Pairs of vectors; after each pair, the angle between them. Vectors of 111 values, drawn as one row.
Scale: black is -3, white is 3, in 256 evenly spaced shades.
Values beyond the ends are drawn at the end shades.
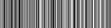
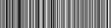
partly aligned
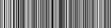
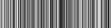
partly aligned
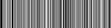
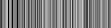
partly aligned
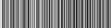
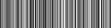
partly opposed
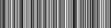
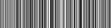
orthogonal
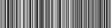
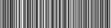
partly aligned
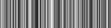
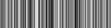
nearly opposite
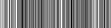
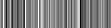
orthogonal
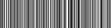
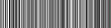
partly opposed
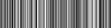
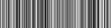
nearly opposite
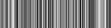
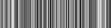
nearly parallel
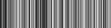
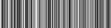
partly opposed
